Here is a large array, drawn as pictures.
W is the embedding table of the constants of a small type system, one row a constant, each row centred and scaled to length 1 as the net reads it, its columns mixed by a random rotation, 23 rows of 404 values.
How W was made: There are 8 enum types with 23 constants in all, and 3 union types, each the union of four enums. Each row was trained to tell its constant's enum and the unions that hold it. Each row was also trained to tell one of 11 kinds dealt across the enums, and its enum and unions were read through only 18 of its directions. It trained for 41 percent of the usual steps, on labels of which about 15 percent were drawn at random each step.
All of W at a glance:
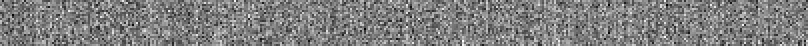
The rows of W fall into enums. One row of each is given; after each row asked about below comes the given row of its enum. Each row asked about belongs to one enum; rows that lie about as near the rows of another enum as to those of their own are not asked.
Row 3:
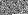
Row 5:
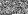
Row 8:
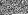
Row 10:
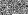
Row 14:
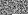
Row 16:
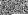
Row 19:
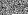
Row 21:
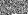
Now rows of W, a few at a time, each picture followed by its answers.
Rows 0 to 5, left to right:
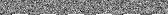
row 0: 3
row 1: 8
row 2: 16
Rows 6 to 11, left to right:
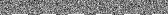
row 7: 8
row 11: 3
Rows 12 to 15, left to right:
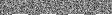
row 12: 8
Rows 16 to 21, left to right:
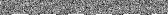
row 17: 5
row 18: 3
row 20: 21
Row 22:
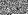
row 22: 21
